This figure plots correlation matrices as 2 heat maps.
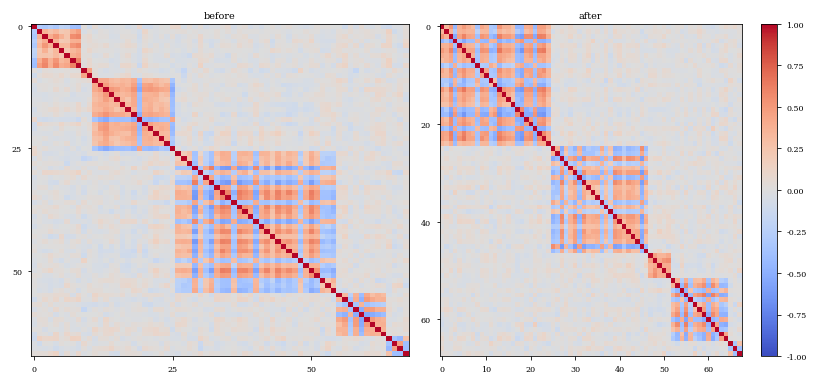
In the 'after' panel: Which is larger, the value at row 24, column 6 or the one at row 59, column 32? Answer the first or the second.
the first
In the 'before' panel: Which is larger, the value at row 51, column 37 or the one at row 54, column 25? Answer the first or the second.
the first
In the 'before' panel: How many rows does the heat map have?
68
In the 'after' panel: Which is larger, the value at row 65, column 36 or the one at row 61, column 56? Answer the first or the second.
the first
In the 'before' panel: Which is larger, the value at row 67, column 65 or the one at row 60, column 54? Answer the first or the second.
the second
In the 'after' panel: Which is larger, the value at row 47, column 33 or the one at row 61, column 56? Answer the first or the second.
the first
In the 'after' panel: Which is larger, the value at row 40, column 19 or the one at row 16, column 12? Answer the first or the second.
the first
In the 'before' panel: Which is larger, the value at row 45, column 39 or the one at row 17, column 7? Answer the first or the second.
the first
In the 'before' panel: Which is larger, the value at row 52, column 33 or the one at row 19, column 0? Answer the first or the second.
the second
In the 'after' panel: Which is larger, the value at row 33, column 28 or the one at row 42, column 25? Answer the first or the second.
the first
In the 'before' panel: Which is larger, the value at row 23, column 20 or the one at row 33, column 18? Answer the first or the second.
the first
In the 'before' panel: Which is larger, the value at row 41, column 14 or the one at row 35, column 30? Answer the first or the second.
the second
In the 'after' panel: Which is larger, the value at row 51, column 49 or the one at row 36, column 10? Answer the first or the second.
the first
